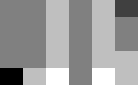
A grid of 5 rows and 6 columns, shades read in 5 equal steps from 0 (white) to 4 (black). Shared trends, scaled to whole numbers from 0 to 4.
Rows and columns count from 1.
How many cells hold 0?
2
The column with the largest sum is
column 1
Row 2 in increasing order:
1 1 2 2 2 2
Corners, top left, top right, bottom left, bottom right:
2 3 4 1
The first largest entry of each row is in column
6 1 1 1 1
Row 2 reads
2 2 1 2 1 2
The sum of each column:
12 9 4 10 4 9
